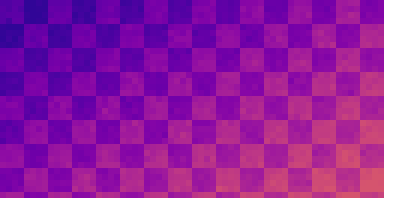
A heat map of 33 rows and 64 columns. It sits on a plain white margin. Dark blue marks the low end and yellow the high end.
Ninth with the lowest average: top left. Mirror symmetry: none. Average level on the scale: 30%. Slope: up to the bottom right. Grain: checkered.
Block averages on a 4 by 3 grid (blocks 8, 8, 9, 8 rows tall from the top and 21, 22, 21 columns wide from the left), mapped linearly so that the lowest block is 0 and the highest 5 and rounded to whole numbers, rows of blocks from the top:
0 1 2 | 1 2 3 | 2 3 4 | 3 4 5
